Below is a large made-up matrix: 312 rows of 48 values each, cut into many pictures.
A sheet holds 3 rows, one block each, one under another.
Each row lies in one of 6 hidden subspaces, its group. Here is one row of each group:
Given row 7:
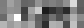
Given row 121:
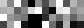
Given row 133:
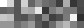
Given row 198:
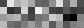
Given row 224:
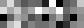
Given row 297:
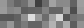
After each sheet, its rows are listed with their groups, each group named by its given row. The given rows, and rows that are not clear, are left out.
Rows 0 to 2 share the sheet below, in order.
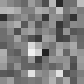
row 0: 224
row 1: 121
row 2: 297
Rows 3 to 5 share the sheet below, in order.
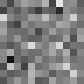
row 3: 224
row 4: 297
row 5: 198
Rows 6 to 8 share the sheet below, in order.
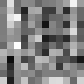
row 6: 7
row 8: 7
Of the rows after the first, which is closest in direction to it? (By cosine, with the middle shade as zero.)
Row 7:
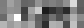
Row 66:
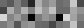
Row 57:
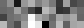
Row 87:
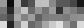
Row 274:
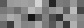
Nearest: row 274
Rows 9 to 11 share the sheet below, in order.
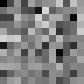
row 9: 133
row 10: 224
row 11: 224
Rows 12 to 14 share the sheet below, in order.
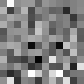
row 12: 198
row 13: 297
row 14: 297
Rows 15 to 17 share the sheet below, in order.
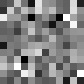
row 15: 297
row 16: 121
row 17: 133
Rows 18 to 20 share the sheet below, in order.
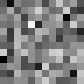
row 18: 198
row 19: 7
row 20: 133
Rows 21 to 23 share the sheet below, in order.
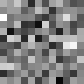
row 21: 121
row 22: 198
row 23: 224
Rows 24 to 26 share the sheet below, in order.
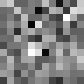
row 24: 198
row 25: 121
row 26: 7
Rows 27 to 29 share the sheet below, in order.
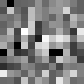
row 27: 198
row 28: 7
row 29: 224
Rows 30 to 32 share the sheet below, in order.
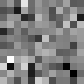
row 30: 133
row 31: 133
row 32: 198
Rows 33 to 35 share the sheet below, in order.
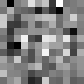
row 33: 224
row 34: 7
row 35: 121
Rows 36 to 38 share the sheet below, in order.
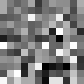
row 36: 297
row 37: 224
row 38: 7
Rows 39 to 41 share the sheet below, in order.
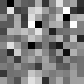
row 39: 198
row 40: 297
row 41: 121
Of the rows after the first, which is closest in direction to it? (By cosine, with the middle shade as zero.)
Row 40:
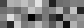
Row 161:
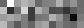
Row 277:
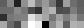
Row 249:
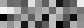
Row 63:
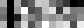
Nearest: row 161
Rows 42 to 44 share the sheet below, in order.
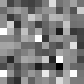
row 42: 297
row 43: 133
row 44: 224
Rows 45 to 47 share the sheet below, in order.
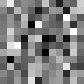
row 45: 198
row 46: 7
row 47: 198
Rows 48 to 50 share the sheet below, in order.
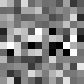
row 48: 133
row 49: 297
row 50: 297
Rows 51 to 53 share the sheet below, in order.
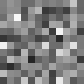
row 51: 7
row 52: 224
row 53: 224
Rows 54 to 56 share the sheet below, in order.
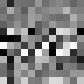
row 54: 198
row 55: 224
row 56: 7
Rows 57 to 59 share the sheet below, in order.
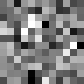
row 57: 121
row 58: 133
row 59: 121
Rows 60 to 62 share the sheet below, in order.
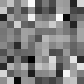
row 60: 297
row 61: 7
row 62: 297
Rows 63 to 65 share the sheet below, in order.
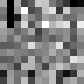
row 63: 7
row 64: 297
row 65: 121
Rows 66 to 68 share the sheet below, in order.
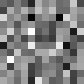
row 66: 297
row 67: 297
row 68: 198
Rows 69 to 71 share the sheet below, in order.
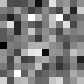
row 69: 297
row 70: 121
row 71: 7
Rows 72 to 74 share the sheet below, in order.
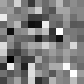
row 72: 121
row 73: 224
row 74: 198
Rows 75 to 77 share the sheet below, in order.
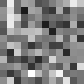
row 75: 7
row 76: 297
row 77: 297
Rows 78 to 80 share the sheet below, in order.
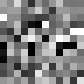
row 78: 121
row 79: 121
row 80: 133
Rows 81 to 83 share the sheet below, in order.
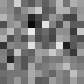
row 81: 121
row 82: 297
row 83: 198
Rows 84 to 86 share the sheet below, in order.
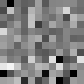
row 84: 198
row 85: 133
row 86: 224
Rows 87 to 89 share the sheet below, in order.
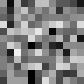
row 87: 7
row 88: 297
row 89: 121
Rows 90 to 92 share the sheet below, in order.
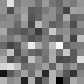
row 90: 198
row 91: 297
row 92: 224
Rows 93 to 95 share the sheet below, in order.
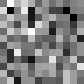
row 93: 198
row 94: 297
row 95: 297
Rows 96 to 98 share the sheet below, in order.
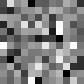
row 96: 224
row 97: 224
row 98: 198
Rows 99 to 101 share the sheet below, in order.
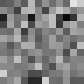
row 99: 121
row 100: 133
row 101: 121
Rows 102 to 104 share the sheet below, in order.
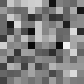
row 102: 297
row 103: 297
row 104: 198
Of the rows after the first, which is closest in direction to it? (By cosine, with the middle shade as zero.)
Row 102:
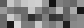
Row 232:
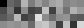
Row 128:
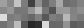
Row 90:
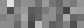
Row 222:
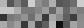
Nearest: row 90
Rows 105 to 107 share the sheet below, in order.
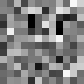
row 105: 121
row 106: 224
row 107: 198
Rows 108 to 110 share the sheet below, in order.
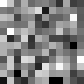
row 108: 133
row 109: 198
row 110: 7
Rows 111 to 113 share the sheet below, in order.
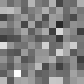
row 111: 224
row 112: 224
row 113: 7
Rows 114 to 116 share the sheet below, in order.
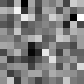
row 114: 133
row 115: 121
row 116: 297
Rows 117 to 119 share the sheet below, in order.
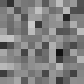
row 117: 198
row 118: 224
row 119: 224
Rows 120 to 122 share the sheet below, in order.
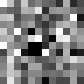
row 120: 133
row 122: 7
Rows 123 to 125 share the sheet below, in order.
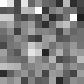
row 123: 133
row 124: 121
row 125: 224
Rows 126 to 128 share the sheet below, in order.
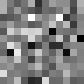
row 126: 297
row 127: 297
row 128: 121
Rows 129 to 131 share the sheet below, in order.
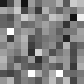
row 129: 133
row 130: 198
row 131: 297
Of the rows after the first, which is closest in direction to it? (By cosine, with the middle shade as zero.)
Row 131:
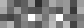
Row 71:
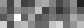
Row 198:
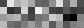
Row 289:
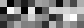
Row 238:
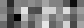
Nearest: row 238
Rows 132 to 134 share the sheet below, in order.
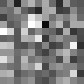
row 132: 121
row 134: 133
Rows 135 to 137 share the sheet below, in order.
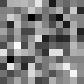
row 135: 297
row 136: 7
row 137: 198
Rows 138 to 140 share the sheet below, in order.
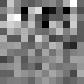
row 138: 7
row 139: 198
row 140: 133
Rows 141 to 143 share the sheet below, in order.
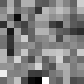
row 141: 7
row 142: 7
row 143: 121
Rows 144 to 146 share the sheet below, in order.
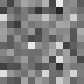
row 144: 224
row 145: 297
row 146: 224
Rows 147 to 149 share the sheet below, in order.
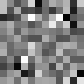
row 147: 297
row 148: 121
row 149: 133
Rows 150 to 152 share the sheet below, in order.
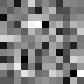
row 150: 121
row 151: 224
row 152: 133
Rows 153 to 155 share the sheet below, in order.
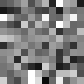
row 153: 224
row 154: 224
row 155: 121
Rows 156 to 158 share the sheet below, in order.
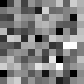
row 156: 133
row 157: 198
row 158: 224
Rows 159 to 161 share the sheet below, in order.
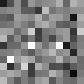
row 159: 133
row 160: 297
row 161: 198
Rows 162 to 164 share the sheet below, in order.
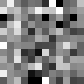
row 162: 224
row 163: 121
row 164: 121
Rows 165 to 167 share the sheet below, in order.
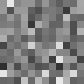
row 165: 198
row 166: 297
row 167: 224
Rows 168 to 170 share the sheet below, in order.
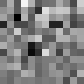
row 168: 7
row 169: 121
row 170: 133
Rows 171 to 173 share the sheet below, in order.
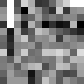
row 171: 7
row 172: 7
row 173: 121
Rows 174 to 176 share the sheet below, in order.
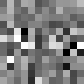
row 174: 7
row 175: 133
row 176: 198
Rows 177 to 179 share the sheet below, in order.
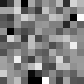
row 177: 133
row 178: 198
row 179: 121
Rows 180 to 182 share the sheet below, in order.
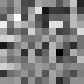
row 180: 7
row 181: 224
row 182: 224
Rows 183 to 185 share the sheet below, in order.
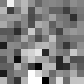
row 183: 198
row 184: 121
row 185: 121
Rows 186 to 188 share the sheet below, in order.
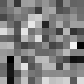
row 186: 121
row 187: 133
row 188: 7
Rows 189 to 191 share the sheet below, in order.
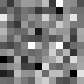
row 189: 224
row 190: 297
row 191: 133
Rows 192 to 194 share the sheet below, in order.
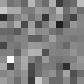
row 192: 224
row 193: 121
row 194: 198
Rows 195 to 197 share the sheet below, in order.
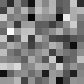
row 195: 297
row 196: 198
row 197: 224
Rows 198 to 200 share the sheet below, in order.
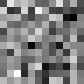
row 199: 297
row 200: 7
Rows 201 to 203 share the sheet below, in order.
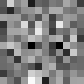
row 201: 224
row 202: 297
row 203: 121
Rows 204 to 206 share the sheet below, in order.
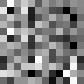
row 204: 198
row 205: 198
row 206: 297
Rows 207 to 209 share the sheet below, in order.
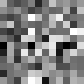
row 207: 297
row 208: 121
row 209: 121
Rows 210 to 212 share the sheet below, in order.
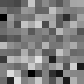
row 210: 121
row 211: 224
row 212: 297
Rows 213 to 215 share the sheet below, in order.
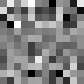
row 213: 297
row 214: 121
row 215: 297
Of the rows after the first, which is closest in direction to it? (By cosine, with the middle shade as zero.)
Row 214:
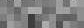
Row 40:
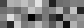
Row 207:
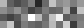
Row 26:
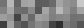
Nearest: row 26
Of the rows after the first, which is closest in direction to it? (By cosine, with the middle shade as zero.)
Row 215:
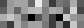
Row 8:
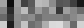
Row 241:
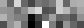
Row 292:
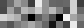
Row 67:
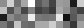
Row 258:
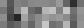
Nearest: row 292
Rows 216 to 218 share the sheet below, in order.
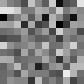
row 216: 224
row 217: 224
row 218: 198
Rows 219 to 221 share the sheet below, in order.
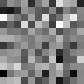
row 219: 224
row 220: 224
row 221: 224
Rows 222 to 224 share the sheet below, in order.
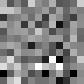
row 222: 224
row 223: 297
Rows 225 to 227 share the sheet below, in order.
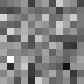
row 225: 224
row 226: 198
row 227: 198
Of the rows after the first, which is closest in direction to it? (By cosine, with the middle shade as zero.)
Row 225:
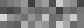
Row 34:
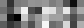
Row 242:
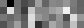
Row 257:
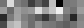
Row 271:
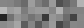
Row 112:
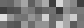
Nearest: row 112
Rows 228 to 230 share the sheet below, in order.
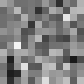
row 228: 198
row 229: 7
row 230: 7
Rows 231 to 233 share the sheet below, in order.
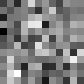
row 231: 121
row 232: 133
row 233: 7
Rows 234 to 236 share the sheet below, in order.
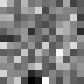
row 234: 133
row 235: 224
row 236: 121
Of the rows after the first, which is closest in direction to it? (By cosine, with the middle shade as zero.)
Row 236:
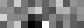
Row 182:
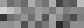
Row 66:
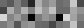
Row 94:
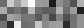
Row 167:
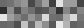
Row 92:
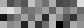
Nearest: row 66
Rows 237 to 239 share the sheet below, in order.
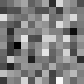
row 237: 224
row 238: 7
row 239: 224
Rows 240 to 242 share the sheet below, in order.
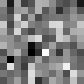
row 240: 7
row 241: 121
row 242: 198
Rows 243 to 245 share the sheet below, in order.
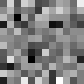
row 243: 7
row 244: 121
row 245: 224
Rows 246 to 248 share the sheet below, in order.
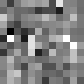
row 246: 224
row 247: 198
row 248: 7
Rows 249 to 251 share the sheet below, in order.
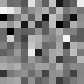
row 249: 224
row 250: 198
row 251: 224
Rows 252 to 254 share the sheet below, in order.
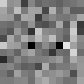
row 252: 133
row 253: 297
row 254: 133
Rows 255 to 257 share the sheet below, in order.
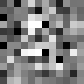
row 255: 121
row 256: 121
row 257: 224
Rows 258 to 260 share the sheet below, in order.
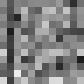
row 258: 7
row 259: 7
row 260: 7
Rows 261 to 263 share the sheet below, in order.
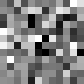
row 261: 121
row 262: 133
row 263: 198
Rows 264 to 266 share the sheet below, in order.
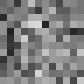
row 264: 121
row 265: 7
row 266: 133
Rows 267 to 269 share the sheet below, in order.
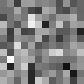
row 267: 121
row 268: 7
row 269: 198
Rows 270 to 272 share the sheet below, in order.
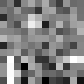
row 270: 121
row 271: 224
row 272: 7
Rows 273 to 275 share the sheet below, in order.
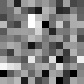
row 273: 121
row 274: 297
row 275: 224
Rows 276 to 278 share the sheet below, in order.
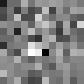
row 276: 133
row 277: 121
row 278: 121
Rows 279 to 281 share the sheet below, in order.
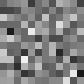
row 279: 224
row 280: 224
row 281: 133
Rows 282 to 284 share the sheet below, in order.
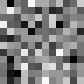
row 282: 224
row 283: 224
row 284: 7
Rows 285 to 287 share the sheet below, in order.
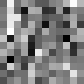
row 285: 7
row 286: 198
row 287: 198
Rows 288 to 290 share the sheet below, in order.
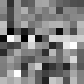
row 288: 7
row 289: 198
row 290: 7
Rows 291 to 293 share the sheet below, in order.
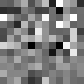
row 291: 224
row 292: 297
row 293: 121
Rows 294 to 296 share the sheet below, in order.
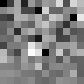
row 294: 133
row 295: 121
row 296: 133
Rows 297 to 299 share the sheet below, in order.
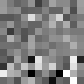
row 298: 198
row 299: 297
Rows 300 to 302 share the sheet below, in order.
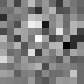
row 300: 121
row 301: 198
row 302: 133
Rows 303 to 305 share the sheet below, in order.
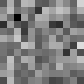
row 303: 7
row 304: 133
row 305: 7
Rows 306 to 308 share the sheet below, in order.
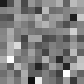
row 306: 133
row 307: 7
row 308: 198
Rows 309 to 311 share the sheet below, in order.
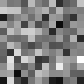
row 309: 224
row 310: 297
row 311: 7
